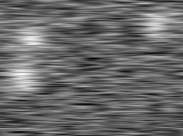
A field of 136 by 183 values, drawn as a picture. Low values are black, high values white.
Ninth with the highest average: middle left. Grain: streaks across. Bumps: three. Mirror symmetry: none.
